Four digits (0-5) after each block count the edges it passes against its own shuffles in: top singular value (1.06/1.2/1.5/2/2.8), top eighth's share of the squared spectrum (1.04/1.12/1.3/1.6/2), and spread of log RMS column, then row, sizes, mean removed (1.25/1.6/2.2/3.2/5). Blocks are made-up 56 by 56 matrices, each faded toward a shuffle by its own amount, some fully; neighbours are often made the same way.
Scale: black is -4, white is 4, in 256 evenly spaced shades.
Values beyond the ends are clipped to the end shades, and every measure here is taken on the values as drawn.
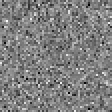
3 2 0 1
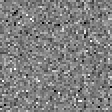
3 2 0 0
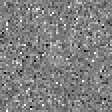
0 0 0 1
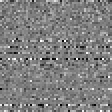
2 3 0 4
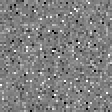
1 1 0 0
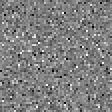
0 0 0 0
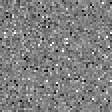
0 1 0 0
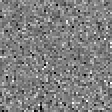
0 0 0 1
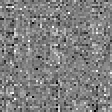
4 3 2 1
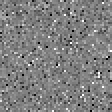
1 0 0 0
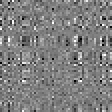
4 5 3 3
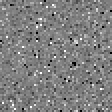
0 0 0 0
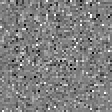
1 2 1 1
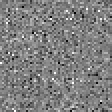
3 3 2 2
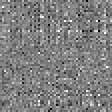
4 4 2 2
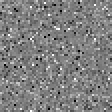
0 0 0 0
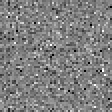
3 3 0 1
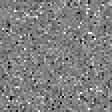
1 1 0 0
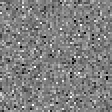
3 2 1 0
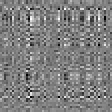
5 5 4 4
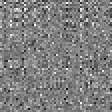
4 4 2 2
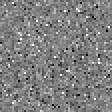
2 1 0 0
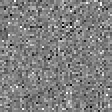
3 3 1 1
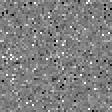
0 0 0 0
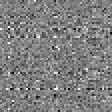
4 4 1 2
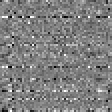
4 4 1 3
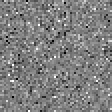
0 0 0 0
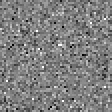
0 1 0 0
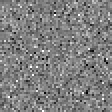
0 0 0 0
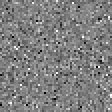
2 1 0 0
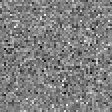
2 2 0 1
